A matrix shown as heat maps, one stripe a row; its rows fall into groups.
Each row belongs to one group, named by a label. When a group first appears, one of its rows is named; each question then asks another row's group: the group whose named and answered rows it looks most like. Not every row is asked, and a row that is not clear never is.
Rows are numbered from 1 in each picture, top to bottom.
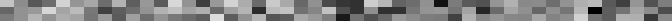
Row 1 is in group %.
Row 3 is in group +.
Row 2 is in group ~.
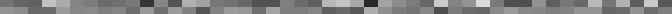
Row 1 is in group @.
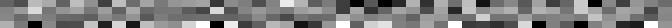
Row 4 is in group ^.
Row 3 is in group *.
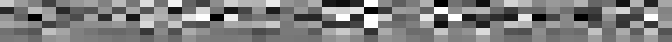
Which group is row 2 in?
@
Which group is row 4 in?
%
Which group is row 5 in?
@
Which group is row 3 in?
^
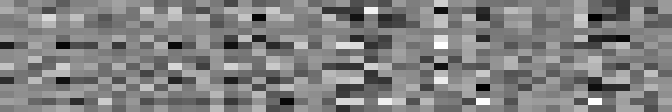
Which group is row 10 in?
%
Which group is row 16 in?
+
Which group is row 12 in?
@
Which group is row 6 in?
~
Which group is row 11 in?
@
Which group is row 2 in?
%
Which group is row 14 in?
+
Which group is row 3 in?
~
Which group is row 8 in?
+
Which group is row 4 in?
~
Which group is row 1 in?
~
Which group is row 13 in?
~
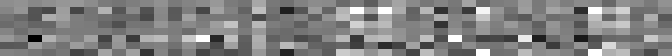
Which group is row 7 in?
~
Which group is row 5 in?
*
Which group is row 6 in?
^
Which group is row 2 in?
*
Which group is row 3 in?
@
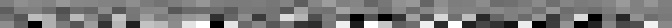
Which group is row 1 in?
@
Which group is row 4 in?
^
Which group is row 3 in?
~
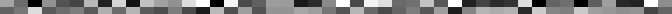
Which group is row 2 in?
+
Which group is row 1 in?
^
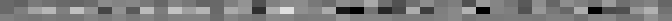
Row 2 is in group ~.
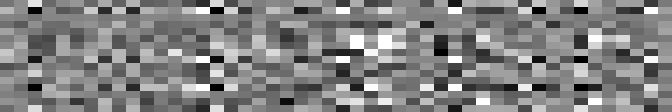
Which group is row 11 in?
+
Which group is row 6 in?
*
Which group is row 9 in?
^
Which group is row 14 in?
@
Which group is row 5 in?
*
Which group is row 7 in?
*
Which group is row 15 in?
*
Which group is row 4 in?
~
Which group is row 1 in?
+
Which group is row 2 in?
^
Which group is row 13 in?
^
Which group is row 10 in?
+
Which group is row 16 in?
+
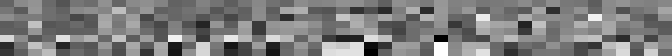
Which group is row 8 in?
@
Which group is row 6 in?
%
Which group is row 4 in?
+
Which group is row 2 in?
~
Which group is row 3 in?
*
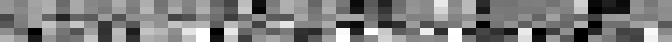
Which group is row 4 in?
~
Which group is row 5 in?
^
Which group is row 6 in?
^
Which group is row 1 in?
~
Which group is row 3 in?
@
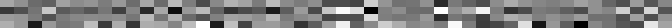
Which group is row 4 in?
^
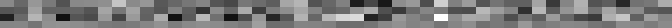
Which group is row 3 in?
@
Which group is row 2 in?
+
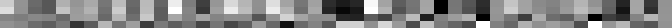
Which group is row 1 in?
%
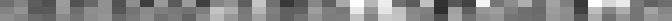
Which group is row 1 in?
*
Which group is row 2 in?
*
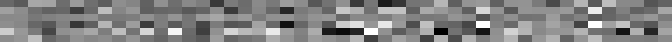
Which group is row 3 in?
~
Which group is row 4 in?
*
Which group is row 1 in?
~
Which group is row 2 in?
*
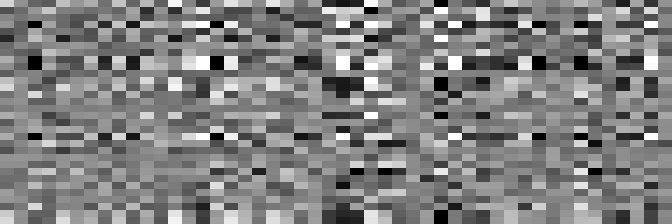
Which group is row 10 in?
^
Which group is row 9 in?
^
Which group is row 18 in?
@
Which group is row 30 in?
+
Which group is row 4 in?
^
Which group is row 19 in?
+
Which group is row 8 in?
@
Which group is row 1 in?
%
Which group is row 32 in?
%
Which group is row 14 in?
+
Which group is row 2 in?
@
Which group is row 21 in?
~
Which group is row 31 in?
%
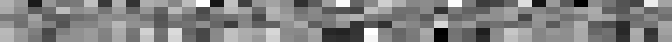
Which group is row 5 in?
%
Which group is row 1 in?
^
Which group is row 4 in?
~
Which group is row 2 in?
%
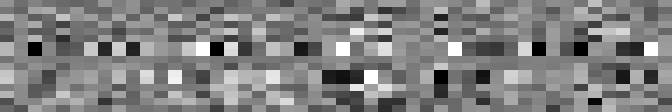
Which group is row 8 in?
^
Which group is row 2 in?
~
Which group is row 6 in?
@
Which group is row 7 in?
^
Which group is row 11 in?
%
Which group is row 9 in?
@
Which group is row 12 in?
%
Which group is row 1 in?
*
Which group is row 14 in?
%
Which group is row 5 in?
*
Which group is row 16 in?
~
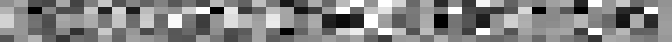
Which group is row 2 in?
^
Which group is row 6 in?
@
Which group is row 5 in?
*
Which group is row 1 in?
*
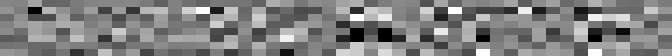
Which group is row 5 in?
~
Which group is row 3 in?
*
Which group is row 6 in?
~
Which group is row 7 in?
*
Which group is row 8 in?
*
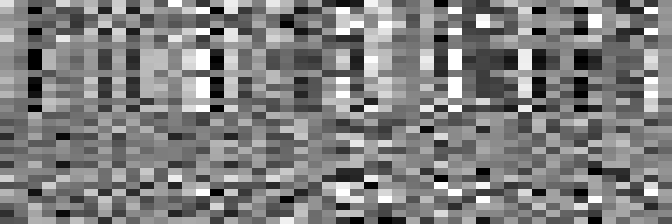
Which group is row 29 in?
*
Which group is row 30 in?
+
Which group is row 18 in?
+
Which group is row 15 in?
@
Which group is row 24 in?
@
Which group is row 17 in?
+
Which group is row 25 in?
~
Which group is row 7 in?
%
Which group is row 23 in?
*
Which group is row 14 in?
^
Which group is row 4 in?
*
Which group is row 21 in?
*
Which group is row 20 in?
@
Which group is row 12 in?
^
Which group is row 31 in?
@
